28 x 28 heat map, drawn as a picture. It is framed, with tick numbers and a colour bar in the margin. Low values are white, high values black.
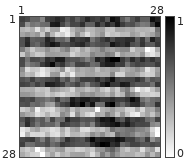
Grain: streaks across. Stripes: horizontal, repeating 7 times. Ninth with the lowest average: bottom left.
